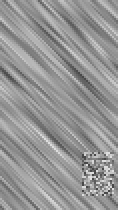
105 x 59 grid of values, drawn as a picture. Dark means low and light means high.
On average the colour sits 60% of the way up the scale. Neither half mirrors the other. An odd patch, rougher than its surroundings, sits in the bottom right. No overall slope runs across the table. The bottom right is the roughest part. Streaks slant down to the right.
